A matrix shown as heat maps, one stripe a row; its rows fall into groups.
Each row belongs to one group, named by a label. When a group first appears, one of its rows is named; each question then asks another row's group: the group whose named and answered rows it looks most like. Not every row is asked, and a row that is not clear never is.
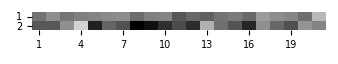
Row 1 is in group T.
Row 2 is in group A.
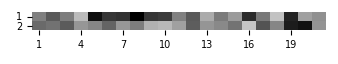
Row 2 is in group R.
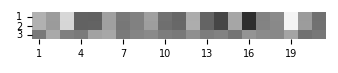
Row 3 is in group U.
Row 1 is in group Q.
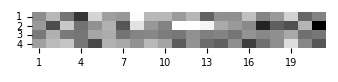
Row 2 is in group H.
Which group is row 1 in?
U
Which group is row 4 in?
Q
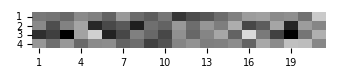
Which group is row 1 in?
T
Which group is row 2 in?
A
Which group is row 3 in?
R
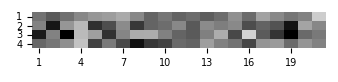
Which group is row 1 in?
T
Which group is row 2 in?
A
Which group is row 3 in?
R
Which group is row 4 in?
A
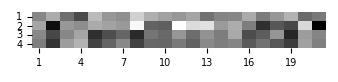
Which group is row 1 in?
U
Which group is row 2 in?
H
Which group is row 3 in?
A
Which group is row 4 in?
A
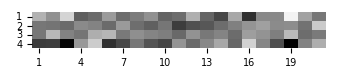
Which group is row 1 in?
Q
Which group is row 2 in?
T
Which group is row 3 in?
U
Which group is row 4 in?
R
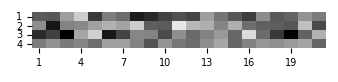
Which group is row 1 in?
A
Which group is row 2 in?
H
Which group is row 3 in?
R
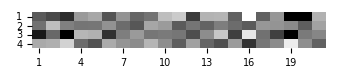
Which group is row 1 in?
R
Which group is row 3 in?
R
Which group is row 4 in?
Q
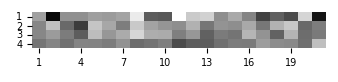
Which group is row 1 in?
H
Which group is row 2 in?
U
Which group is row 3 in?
U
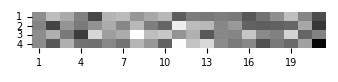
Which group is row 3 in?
U
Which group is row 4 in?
H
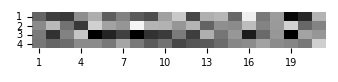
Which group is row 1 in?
R
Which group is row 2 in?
U
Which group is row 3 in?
A
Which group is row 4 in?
T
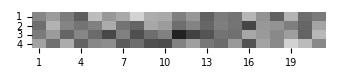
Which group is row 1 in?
U
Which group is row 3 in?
T
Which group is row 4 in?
Q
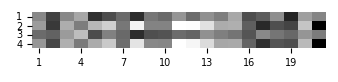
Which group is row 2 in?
H
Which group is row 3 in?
A
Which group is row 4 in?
H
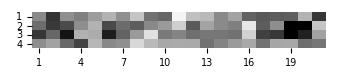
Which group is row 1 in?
H
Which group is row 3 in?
R
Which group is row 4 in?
U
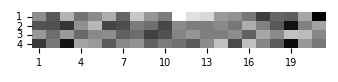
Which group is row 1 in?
H
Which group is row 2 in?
R
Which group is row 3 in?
Q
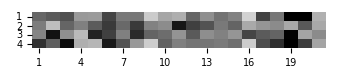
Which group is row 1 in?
R
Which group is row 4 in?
R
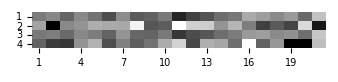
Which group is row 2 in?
H
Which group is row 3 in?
T
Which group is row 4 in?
R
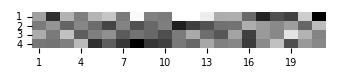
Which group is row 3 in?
Q
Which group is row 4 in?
A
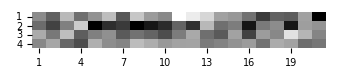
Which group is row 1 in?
H
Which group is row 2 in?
A
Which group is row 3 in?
Q
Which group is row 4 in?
U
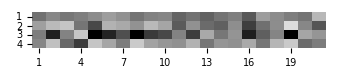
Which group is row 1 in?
T
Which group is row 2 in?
Q
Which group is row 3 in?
A
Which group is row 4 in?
U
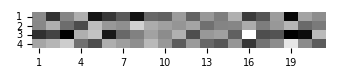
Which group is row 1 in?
A
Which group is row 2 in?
U
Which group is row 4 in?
Q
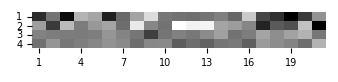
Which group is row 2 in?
H
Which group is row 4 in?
T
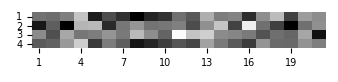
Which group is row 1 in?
A
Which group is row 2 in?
R
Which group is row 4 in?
A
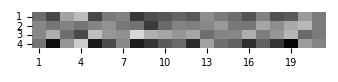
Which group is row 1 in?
A
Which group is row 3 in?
U
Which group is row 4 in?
A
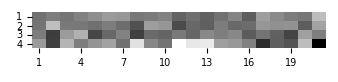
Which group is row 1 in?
T
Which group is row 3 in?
A
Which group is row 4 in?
H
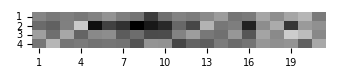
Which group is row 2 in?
A
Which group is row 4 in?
T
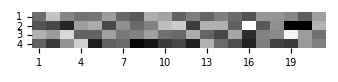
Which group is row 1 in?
T
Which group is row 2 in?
R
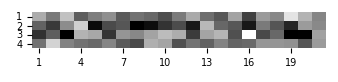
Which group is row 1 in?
Q
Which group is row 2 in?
A
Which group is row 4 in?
T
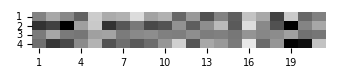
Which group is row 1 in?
U
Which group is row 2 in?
R
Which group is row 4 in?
R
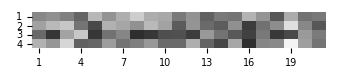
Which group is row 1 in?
U
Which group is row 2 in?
Q
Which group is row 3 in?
A
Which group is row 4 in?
Q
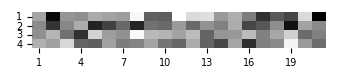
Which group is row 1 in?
H
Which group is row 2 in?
A
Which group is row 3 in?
U
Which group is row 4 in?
Q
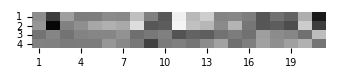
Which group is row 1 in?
H
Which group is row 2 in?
H
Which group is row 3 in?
T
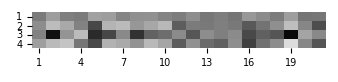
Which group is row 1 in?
U
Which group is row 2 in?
Q
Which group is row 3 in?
A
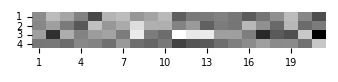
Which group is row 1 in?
Q
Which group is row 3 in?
H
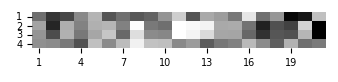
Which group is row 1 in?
R
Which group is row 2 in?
H
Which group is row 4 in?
U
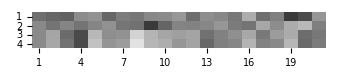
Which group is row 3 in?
U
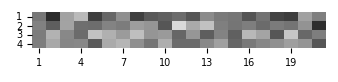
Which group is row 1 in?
A
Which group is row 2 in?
H
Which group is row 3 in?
U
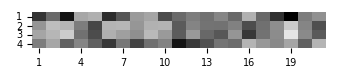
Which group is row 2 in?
Q
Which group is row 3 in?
Q
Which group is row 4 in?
T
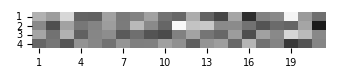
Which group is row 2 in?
H
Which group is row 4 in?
R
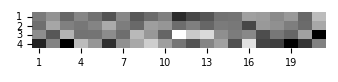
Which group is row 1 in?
T
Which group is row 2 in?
T
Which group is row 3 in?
H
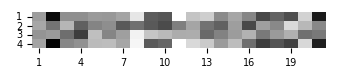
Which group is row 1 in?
H
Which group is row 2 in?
Q
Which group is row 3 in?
U
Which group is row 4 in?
H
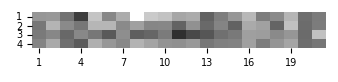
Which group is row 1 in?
U
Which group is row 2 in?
U
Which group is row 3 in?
T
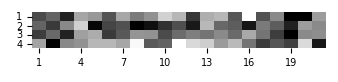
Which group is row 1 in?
R
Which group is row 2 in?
A
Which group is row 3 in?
R
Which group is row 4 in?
H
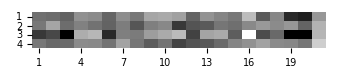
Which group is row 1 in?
R
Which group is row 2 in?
T
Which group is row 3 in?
R
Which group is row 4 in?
T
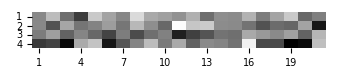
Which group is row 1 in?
U
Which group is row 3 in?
T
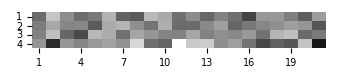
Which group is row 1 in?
T
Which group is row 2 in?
Q
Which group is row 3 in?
U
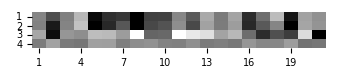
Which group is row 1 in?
A
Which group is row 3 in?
H
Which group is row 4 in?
U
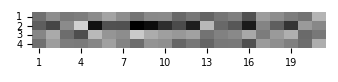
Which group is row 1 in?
T
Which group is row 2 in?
A
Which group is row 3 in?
U
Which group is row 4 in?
T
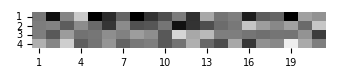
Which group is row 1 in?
A
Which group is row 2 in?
T
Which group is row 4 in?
Q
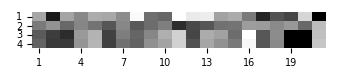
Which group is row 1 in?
H
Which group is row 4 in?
R
